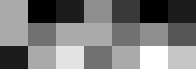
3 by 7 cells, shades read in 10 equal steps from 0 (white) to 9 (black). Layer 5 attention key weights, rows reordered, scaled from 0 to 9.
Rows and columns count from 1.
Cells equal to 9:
2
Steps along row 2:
up down same up down up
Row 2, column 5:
5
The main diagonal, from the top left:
3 5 1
